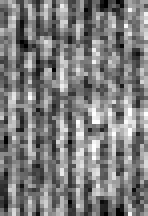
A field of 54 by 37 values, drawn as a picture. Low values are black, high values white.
No seam splits the table. Stripes running up and down repeat 9 times from left to right. Streaks run downward. The middle right is the ninth with the highest average. No overall slope runs across the table.
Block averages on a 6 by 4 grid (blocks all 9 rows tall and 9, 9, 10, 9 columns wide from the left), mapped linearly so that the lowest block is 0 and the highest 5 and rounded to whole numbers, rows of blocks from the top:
2102 / 1121 / 2122 / 2145 / 1143 / 1110
